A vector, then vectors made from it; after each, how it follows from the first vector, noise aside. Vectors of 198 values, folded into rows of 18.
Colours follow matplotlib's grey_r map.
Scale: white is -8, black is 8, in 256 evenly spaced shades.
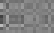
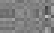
wrapped around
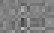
wrapped around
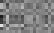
scaled up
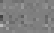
partly zeroed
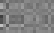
copied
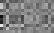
scaled up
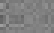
shrunk
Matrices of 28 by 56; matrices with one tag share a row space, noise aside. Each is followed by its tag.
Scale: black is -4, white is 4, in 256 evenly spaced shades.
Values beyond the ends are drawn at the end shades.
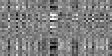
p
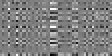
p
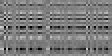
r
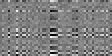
p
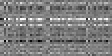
r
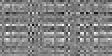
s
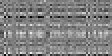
r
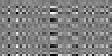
p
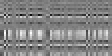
r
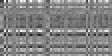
r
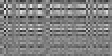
r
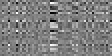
p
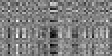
p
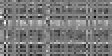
r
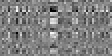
p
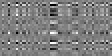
p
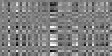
p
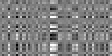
p
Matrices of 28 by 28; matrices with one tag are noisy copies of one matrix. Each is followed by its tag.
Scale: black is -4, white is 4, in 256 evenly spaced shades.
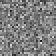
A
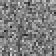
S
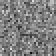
S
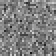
S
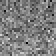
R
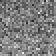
R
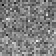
R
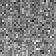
R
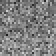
R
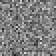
A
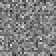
A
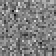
S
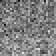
R
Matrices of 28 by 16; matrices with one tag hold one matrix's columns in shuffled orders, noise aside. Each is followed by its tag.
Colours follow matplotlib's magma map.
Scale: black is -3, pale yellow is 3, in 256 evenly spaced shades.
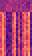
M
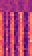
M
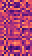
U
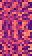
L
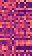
U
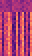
M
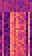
M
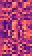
L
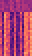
M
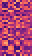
U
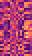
L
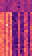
M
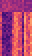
M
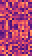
L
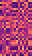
U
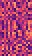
L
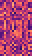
L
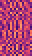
L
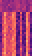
M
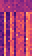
M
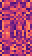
L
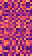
U
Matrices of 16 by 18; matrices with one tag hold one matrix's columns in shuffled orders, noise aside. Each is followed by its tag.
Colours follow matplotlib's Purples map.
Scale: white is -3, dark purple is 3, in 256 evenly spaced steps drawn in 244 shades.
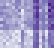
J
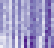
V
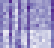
J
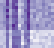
J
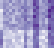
J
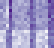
J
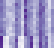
V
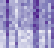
J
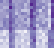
J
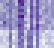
J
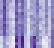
V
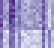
J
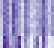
V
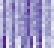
V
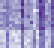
J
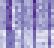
J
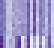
V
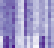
V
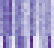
V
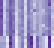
V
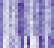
V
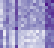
J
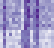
J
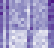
J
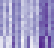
V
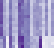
V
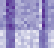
J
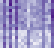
J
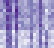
J
